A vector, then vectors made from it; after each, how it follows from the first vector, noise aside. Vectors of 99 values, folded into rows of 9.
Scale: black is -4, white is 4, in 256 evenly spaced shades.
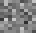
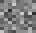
reversed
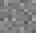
shrunk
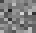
reversed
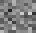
reversed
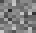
reversed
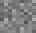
shrunk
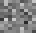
copied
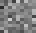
wrapped around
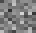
reversed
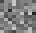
reversed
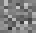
wrapped around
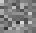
wrapped around
